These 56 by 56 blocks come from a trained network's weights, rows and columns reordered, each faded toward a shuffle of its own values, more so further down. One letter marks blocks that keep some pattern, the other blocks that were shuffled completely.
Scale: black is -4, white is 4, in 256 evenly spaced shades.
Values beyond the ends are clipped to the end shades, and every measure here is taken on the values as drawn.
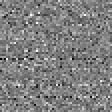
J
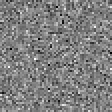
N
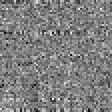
J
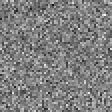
N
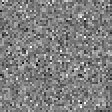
J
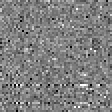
J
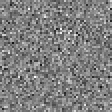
J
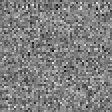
J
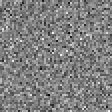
J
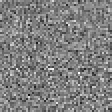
J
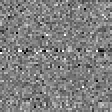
J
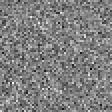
N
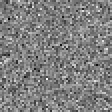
N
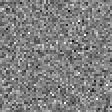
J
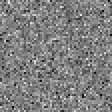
N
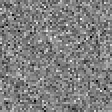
N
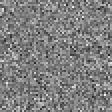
N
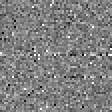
J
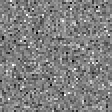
N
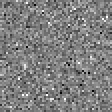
N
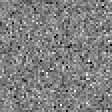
N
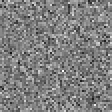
N
